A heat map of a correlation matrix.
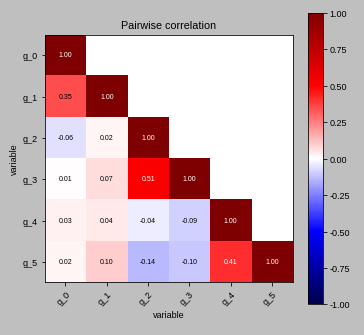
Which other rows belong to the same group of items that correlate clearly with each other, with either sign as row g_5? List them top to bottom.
g_4
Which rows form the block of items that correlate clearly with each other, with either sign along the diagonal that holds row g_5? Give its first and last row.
g_4 to g_5
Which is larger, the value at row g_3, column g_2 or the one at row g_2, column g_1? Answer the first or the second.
the first
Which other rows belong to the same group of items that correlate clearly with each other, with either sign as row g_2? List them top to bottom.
g_3
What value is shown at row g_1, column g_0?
0.35
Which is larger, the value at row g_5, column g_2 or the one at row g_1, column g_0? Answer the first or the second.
the second
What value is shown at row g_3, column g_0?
0.01
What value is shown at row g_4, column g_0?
0.03
